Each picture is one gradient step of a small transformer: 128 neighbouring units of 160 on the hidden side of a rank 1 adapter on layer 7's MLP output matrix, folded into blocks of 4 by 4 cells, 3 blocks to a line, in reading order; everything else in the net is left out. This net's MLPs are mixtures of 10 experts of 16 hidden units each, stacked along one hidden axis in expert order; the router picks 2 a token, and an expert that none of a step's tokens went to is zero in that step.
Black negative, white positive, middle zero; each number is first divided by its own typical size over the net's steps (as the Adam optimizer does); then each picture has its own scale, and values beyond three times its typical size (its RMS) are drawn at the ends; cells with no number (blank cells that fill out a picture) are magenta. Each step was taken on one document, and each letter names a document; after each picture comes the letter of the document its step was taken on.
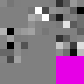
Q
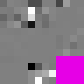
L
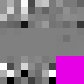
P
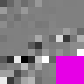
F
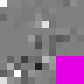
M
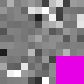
P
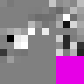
Q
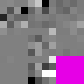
P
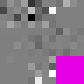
L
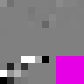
F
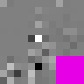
M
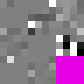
Q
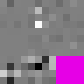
M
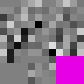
Q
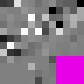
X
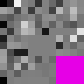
X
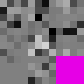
P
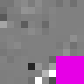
L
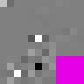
M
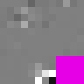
L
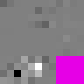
M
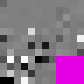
F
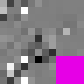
F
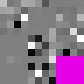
P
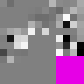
Q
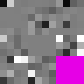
F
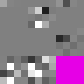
M
